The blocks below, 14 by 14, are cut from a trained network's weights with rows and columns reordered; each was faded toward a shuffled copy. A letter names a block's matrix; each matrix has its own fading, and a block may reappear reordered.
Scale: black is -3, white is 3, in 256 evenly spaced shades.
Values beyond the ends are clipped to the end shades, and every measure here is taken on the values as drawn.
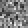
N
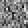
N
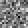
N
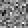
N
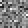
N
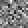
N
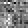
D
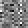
D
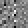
D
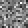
N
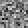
N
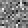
N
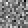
N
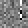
D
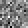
N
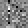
D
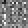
D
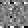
D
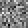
N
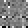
D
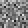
N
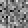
N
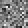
N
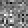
D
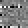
D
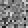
N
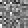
D
